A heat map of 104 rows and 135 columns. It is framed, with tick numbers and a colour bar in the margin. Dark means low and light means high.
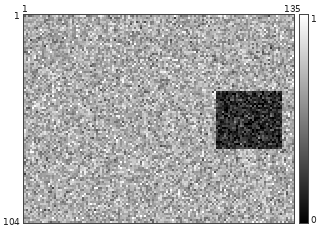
Stripes: none. Ninth with the lowest average: middle right. Odd patch: lower, in the middle right. Histogram: skewed, a long tail of low values.
